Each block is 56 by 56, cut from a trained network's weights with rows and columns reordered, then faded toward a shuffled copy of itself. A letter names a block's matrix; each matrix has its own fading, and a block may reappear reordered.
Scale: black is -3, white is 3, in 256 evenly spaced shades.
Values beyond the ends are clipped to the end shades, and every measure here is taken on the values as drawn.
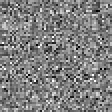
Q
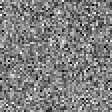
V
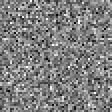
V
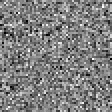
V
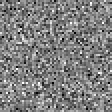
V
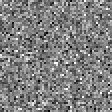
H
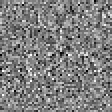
Q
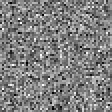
V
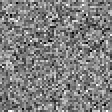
V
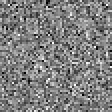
V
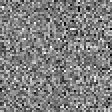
Q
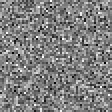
V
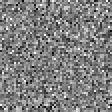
V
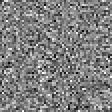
Q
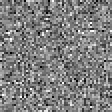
Q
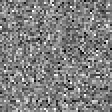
H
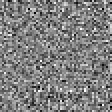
Q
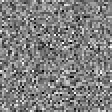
Q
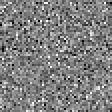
H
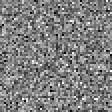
V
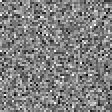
V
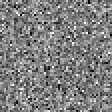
H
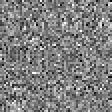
Q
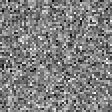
V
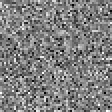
V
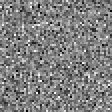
H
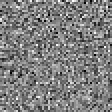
Q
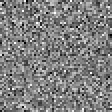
V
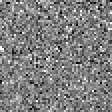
H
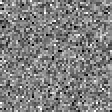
H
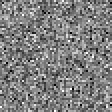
V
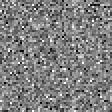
H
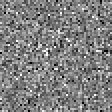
H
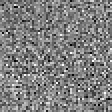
Q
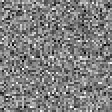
Q
